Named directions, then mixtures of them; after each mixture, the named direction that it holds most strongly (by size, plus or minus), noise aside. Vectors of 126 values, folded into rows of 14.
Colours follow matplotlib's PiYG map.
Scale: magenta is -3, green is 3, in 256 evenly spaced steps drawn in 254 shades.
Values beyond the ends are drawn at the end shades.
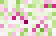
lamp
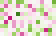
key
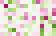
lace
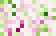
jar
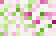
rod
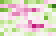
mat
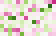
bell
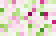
rod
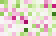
lamp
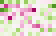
mat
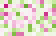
key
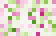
lace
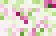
lamp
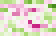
mat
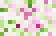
mat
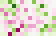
jar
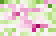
mat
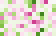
rod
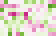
mat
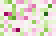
bell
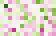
lace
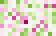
lamp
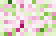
jar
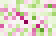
lamp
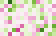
lace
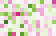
key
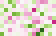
rod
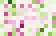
jar
